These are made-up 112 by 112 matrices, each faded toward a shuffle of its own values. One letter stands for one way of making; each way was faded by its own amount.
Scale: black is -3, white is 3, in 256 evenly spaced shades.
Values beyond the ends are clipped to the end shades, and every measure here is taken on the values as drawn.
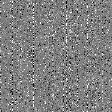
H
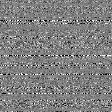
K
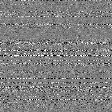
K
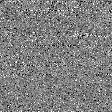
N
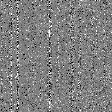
H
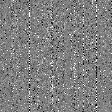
H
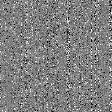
H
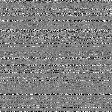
K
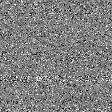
N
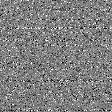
N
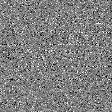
N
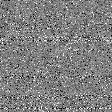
N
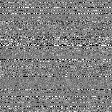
K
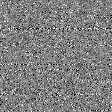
N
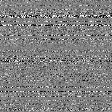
K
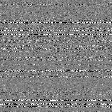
K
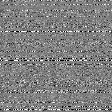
K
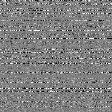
K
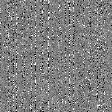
H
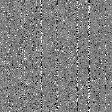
H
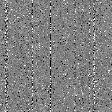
H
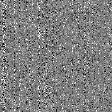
H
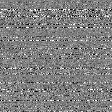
K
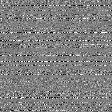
K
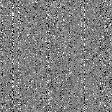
H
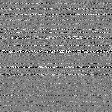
K
